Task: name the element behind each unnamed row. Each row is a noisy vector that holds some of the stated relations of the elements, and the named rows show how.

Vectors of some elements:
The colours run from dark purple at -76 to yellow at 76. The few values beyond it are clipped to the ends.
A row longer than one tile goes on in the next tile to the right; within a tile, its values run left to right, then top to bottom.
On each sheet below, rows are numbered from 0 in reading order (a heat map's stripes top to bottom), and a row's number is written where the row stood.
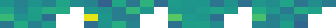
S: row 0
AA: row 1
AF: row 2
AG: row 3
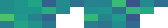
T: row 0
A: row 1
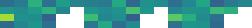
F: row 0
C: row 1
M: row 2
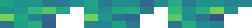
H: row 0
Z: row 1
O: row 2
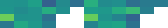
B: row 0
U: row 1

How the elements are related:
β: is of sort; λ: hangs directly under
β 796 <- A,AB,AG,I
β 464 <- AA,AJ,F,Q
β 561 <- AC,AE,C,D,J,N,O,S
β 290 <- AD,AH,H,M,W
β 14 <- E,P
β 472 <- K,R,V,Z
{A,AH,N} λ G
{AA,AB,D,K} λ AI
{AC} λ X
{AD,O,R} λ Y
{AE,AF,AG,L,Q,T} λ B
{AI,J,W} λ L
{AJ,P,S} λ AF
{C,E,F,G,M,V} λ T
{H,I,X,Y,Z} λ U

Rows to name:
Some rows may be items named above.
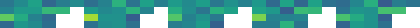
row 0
M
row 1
F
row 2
AG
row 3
AB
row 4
AH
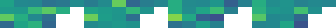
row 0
H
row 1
E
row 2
R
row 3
I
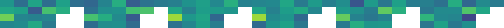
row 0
AB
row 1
AH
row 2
AJ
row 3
Q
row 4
D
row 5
N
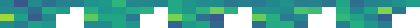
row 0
K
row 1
P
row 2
AD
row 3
W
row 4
AC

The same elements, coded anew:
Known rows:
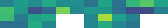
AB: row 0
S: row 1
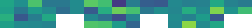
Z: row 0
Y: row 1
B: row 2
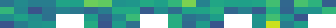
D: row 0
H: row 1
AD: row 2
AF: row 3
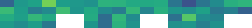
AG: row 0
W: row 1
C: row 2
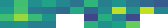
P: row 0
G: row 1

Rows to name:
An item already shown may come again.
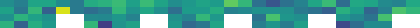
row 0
A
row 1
AH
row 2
M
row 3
C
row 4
AA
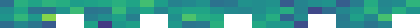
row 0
AJ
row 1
AH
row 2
E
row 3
O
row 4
F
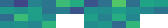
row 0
C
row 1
V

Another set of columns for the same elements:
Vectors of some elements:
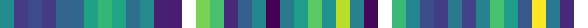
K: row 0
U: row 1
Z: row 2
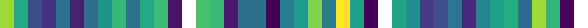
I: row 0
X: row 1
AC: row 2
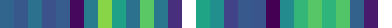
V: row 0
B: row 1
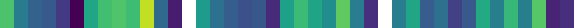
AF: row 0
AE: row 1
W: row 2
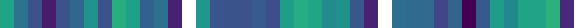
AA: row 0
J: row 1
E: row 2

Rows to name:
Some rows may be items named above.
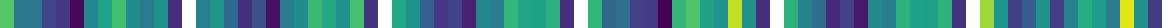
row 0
AG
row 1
F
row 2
Q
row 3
S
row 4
Q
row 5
O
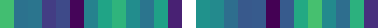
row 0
AG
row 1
A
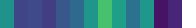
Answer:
K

